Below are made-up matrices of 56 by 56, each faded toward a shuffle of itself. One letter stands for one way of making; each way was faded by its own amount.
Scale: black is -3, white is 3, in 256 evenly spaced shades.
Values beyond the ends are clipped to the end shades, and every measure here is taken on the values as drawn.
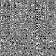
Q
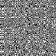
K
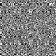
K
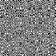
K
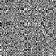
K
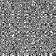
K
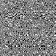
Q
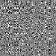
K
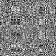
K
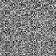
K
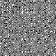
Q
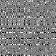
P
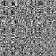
K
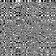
P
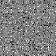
Q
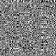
K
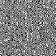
Q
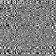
P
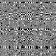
P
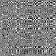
P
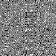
Q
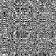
K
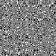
Q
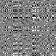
P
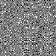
Q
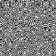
Q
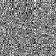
K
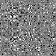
Q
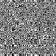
K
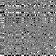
P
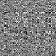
K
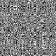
K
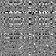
P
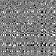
P
